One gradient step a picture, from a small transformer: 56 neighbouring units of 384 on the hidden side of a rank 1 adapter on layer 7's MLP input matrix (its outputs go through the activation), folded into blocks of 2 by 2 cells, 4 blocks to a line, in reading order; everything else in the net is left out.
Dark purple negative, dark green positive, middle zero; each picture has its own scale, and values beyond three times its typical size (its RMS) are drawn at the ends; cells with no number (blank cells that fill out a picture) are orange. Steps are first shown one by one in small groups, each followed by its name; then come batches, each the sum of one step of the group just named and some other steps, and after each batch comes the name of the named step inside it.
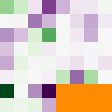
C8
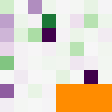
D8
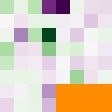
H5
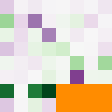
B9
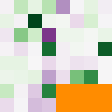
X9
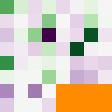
D8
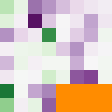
C8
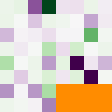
X9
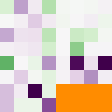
C8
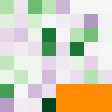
H5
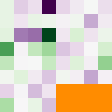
H5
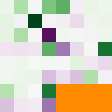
X9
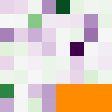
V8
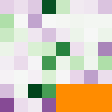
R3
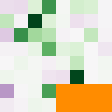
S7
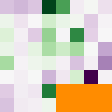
R3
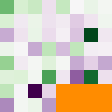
V8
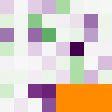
V8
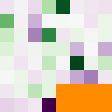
R3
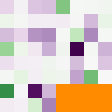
V8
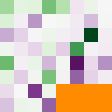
V8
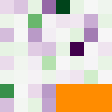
V8
